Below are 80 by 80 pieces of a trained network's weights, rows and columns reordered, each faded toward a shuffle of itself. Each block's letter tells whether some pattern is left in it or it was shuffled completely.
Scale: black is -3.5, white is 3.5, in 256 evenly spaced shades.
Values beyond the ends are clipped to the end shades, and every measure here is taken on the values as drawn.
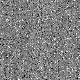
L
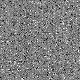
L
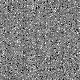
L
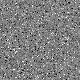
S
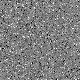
S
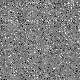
L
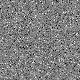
S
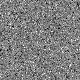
S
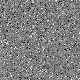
S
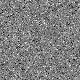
S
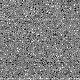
L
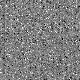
L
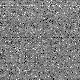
L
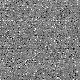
L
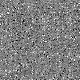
L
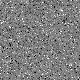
S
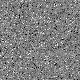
S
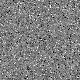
S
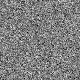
S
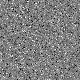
S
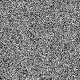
L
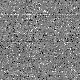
L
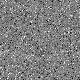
S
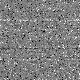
L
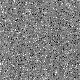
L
